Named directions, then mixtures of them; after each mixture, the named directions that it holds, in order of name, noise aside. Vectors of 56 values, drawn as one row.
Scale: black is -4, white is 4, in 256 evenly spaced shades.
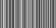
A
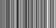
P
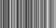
A, P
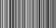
A, P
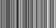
P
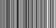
P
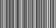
A, P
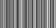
A, P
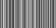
A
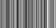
P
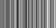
P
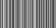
A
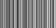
A, P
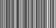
A, P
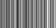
P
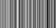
P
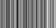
P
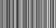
A, P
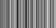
P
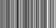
P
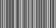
A, P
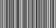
A, P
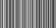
A
